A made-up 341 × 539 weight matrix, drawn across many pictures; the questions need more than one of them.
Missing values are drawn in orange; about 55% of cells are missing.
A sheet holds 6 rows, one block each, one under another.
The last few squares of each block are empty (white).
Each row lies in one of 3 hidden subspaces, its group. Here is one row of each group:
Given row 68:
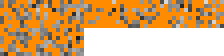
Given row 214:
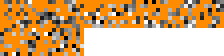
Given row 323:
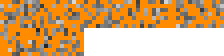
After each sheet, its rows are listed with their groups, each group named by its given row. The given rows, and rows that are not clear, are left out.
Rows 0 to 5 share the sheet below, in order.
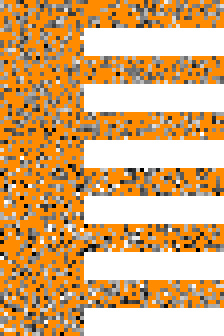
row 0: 323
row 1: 214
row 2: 214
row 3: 214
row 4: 68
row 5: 214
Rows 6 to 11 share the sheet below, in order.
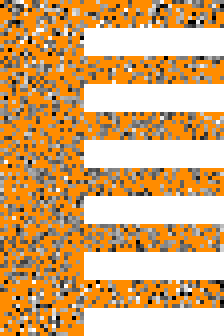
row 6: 323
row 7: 323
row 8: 68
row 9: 323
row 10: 214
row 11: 214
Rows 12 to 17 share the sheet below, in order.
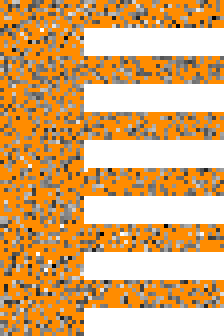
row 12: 323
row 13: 214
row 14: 214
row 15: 214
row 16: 323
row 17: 68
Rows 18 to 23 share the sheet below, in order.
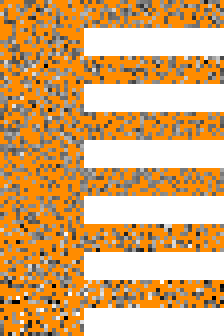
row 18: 68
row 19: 68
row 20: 68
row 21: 214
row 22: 323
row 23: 323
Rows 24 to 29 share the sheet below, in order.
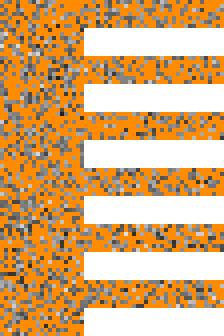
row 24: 214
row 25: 323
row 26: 68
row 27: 214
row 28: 323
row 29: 323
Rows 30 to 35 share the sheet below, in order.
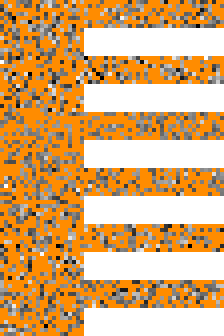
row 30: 68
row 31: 214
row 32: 323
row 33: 214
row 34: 323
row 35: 323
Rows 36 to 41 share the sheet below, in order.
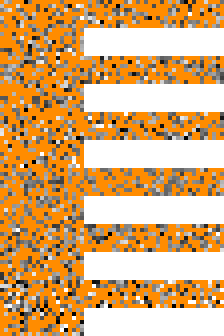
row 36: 214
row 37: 68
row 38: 68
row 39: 323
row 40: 68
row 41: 323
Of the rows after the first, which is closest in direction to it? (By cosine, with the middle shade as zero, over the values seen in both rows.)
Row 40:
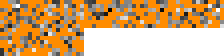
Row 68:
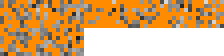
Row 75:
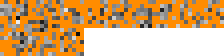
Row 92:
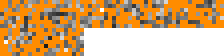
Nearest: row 75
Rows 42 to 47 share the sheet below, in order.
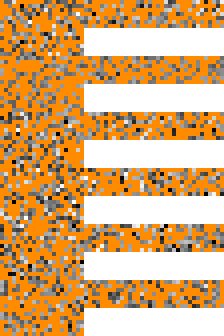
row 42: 68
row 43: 214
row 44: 323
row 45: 214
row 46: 323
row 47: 68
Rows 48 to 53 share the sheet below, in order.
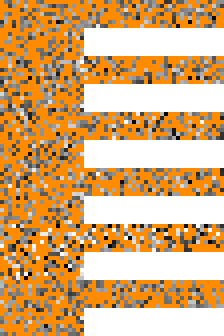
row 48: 323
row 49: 68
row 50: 323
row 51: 214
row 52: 68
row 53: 323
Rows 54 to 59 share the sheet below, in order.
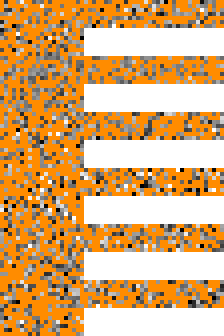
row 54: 323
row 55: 323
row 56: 323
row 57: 68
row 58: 68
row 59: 323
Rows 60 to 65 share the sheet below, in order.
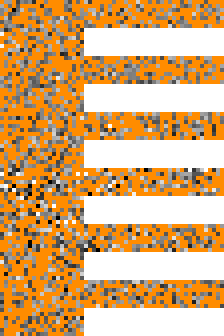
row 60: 214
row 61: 323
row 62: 323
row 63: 214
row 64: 68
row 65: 323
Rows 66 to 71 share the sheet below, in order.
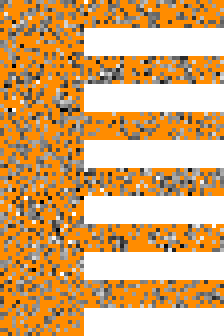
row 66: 214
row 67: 214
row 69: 214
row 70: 214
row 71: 323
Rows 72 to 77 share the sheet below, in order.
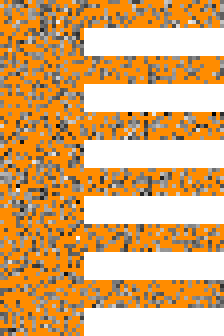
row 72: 323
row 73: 323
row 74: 68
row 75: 323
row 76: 68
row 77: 323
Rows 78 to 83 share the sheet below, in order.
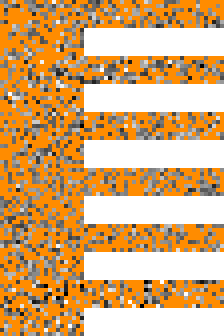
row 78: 214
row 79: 68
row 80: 68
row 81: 323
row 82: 323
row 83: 68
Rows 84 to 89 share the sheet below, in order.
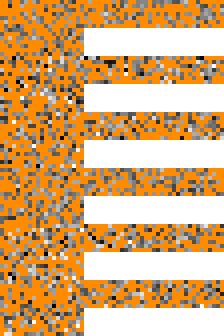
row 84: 68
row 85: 68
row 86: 214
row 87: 323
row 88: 214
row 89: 68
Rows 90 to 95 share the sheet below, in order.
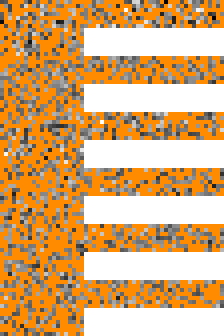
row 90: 323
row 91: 214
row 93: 323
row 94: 68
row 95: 214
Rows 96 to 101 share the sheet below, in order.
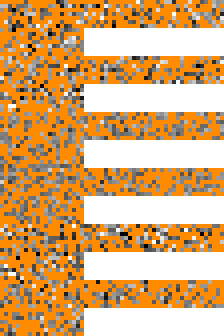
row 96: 214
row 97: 323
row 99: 68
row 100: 323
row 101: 68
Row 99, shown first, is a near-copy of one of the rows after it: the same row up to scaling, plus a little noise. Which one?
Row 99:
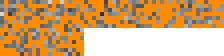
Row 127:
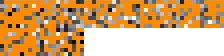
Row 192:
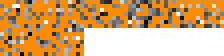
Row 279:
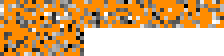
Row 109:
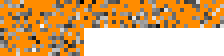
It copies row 127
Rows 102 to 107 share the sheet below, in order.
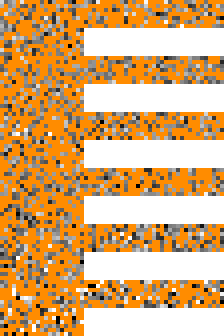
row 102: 68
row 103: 323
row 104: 323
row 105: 214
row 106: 323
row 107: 214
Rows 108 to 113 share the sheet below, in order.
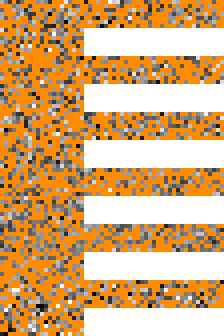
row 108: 214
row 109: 68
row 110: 323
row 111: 214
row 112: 323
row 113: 214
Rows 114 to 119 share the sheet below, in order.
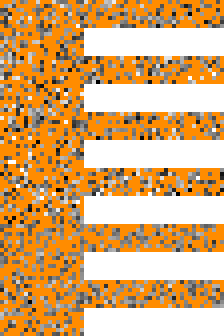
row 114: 214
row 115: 323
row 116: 323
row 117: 323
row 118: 323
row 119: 68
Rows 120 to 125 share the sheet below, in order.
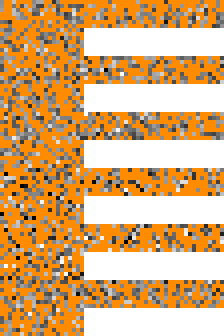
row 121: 68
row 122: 214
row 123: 214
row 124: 323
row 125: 68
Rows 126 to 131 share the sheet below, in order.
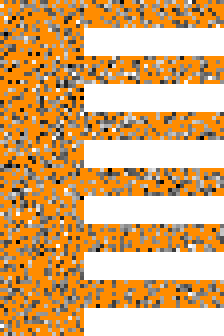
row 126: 214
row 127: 68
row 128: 68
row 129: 214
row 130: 323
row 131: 214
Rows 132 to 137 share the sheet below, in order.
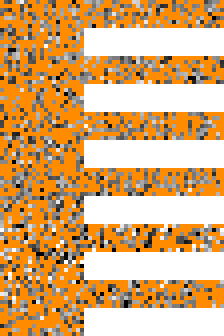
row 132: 323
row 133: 323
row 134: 323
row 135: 323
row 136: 323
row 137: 68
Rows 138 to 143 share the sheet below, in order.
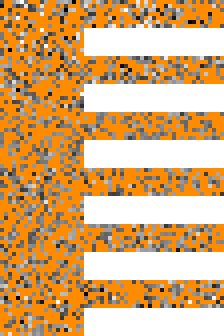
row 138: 323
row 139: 323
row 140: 68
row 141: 68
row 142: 323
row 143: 323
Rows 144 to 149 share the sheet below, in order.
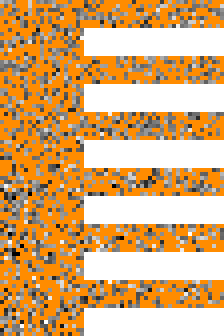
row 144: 323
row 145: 214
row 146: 214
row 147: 214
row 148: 214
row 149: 214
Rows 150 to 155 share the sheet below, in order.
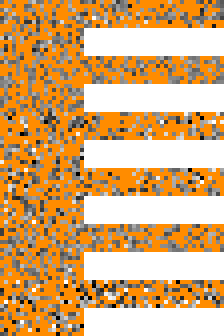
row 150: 68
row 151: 68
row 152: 68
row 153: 214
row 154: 68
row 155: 68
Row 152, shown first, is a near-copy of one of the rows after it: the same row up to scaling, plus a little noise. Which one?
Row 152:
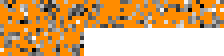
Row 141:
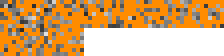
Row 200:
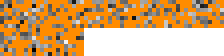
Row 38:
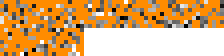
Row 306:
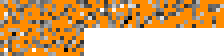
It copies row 200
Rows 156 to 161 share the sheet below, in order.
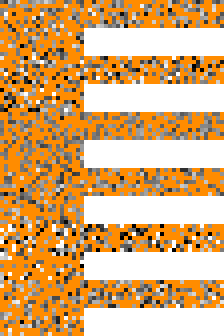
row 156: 214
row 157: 214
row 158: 214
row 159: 214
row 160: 323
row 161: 323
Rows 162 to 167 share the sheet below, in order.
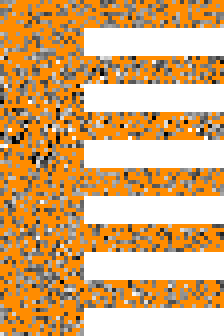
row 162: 68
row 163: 214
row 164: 214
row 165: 214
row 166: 68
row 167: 68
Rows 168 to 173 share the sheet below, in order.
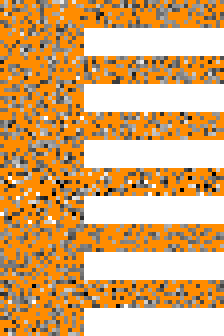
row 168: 68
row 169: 68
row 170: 68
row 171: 214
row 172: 323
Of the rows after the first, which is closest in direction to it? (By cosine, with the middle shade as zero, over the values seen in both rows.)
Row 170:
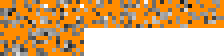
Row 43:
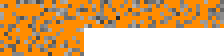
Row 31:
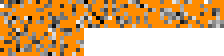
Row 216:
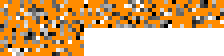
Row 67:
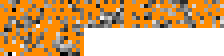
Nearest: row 67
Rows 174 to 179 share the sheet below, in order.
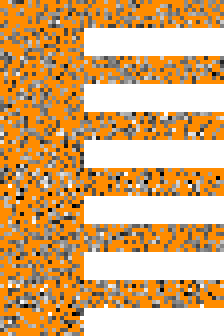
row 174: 323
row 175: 323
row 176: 323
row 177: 214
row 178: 323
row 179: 68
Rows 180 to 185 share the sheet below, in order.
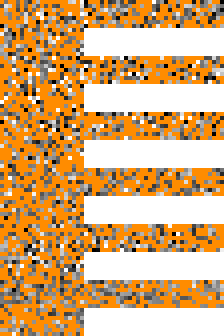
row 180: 68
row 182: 68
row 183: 68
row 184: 68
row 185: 214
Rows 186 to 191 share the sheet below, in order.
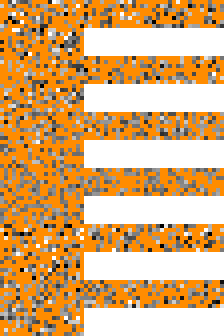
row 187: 323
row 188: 68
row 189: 68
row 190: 68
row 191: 68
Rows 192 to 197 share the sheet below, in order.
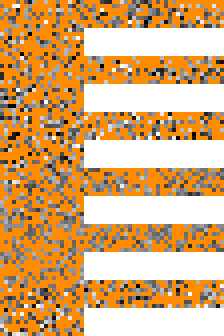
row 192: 68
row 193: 323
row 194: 323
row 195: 68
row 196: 323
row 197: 214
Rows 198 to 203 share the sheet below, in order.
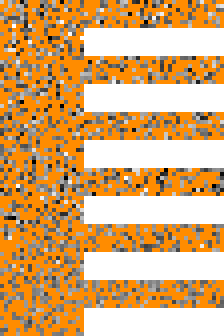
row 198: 323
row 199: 214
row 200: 68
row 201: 323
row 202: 68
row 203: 323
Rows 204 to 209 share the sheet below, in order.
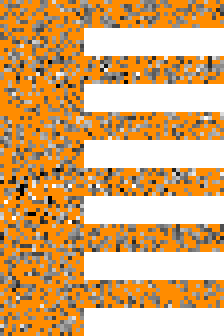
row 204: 68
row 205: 68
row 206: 68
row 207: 214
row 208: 68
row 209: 214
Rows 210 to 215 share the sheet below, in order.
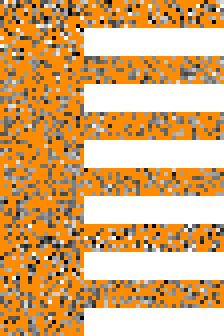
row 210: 214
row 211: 323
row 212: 214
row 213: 214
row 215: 323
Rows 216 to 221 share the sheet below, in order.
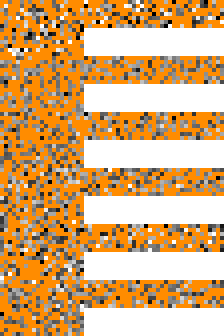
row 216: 214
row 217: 214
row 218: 214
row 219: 214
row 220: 68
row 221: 214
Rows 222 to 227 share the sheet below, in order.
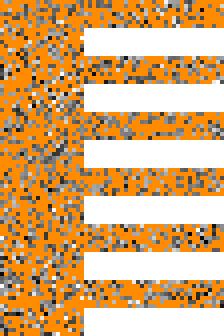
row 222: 323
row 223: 68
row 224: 323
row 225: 323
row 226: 214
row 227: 214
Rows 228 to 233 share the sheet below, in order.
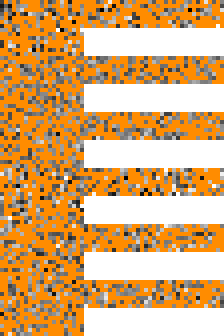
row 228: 68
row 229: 68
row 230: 323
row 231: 323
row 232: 323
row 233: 68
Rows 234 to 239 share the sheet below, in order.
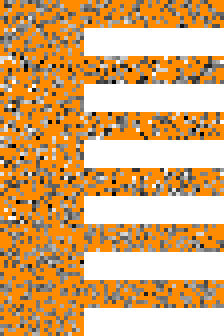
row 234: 214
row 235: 323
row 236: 214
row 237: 323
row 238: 323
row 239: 214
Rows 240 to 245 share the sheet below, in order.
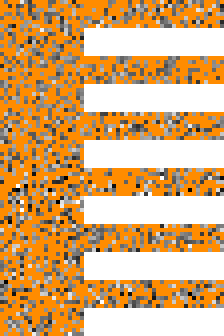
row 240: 323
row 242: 214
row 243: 323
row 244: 323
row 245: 214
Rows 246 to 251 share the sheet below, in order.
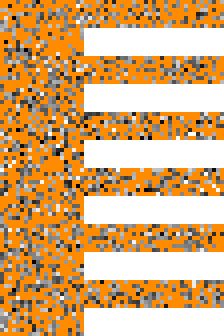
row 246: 214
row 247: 68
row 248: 323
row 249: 68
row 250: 68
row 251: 214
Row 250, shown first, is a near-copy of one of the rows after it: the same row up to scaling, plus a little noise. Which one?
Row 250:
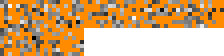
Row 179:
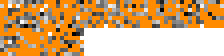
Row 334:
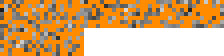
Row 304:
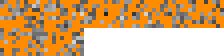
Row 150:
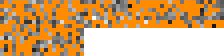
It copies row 179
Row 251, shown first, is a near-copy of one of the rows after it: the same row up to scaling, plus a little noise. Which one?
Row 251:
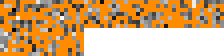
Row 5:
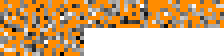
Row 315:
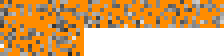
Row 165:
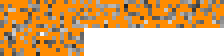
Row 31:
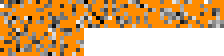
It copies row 5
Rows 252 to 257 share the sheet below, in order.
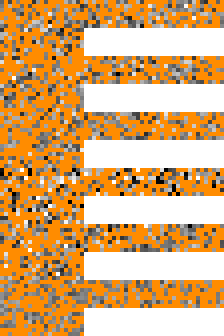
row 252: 214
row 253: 214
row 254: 323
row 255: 323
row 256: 214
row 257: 323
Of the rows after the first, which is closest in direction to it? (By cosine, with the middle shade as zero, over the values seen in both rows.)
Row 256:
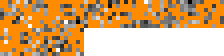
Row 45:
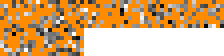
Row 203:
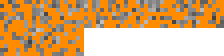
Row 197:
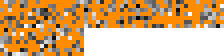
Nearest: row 203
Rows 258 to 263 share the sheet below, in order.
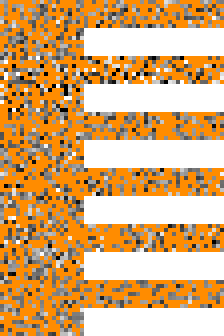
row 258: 323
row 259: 214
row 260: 68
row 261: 323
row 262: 323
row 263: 214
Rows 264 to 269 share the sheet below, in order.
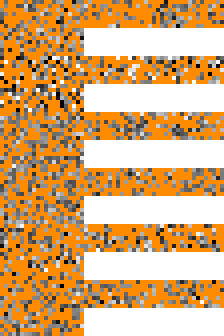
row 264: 323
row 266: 214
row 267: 68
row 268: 323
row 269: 214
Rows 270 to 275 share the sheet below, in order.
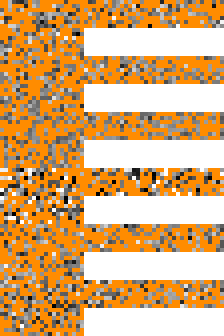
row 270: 323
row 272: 214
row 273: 323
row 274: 214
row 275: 214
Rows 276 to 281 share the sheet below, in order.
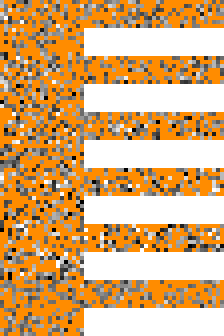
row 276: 214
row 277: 214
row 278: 214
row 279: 68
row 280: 323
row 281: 68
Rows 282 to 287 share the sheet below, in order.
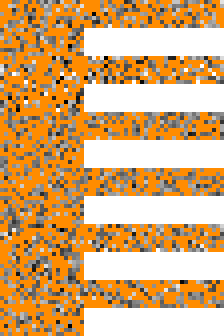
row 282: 68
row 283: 68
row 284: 323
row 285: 214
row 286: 214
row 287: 68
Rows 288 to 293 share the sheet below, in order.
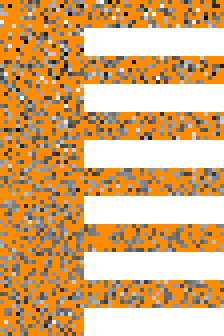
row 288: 214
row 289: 323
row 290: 323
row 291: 214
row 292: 323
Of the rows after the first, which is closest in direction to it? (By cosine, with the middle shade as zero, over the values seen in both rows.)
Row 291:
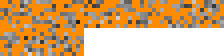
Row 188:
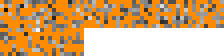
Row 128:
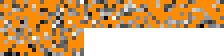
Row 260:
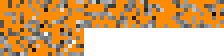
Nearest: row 188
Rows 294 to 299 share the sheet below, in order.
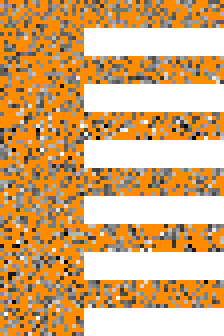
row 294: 214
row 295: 68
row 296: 68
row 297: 214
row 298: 323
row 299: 214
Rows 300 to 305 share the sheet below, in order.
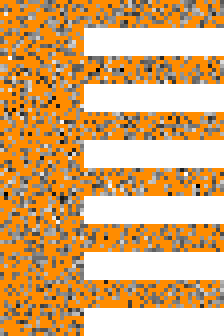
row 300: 68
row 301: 323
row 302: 68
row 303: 214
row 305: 68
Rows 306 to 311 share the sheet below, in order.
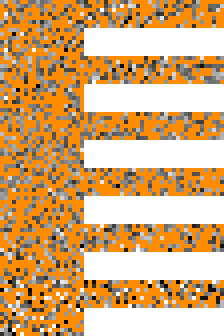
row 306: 68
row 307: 323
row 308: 323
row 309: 214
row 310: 214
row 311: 68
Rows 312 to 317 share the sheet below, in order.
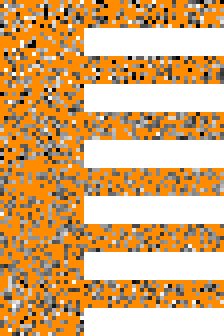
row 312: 68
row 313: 214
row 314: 214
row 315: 214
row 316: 323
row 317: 323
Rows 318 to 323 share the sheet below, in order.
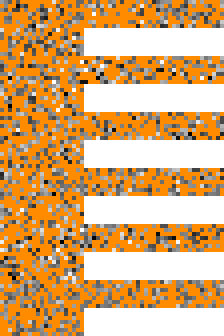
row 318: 214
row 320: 323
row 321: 68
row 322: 214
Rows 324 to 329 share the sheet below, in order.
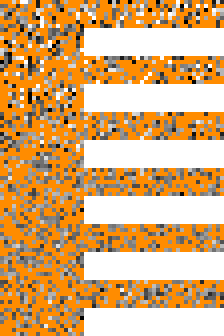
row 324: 68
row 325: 323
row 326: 323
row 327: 214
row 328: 323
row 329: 323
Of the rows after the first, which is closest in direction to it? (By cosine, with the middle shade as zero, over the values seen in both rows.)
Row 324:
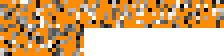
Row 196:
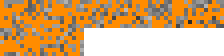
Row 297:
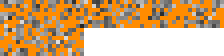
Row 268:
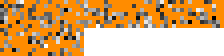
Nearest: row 297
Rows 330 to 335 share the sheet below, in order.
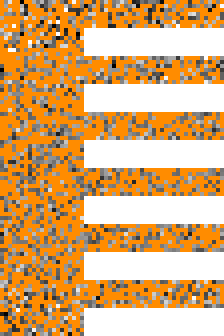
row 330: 323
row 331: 68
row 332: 323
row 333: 323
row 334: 68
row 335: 214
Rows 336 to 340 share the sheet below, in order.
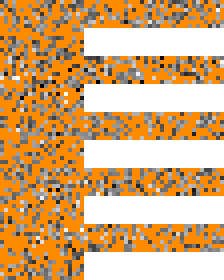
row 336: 68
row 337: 323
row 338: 323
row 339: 323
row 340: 68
